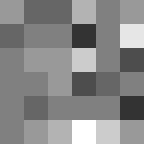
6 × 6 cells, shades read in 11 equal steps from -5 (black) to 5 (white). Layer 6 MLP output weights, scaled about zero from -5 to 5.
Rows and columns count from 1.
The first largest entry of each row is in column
4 6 4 3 1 4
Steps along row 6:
up up up down down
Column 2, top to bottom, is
-1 0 1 0 -1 1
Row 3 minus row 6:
0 0 -1 -2 -3 -3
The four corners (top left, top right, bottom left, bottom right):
1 1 0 1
